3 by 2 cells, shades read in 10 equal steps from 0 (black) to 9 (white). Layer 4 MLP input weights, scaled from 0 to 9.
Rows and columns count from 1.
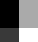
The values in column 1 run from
0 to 2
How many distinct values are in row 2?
2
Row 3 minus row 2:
2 3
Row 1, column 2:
6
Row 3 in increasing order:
2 9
